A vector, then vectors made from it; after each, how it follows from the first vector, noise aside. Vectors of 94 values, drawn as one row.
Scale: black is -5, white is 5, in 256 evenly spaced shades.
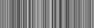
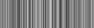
copied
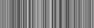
copied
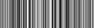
scaled up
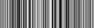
scaled up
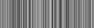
copied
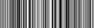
scaled up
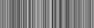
copied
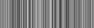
copied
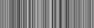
copied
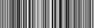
scaled up
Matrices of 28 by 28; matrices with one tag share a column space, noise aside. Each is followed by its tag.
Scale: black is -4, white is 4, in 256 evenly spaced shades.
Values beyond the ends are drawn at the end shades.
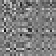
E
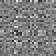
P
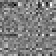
E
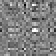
E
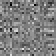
E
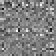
E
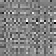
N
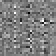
N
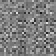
N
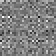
P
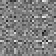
P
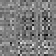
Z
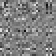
E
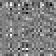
E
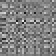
N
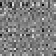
E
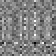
Z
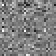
E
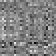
Z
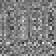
Z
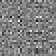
P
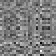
Z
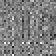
Z
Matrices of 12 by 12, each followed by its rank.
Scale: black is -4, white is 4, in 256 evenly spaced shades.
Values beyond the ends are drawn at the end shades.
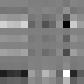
one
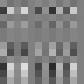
one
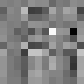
two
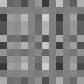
one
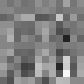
two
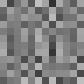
two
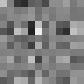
two
